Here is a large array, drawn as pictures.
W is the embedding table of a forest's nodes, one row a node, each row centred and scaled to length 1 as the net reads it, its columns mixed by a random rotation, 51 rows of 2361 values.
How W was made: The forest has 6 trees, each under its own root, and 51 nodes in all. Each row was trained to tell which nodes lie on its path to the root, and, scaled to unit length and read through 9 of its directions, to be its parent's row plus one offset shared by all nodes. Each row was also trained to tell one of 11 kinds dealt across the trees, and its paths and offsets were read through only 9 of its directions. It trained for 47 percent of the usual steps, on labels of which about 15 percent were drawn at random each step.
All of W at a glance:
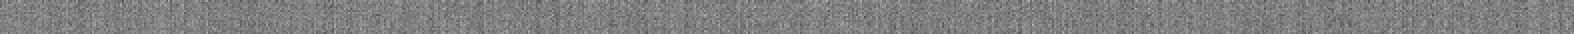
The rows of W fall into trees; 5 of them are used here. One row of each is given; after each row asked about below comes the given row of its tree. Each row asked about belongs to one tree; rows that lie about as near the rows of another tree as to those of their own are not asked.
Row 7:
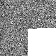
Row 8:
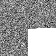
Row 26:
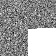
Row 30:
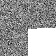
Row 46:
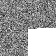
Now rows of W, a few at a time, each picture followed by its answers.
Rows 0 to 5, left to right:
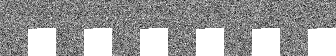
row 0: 46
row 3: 30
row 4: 46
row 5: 8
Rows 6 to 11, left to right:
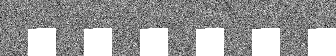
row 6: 26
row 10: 7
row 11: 8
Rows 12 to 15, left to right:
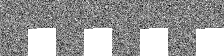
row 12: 46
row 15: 30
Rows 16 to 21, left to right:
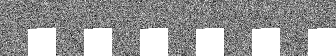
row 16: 8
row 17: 30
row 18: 26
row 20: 7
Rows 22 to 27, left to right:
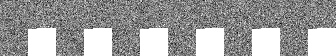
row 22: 30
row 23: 30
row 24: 30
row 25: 46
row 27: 46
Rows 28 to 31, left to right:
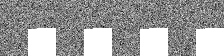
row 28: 8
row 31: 46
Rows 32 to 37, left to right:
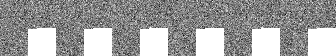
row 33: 46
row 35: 30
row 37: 46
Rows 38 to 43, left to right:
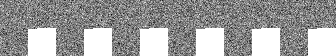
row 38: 46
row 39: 30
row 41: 46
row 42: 8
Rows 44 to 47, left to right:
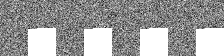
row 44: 8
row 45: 30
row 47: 26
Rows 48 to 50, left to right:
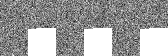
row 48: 26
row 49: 46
